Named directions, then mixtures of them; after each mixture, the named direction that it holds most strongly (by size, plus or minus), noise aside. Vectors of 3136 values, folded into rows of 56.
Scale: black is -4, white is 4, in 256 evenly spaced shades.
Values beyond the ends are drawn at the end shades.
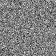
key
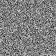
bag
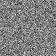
key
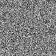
key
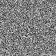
bag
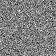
bag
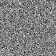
key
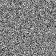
key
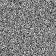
key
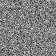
key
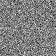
key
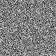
bag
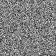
bag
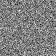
bag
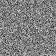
bag
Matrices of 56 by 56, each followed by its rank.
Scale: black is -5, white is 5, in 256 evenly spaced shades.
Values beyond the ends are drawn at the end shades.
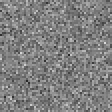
full rank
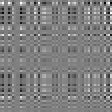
one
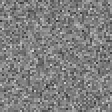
full rank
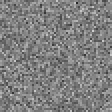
full rank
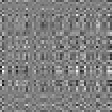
three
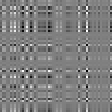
one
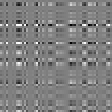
one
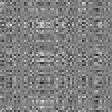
three
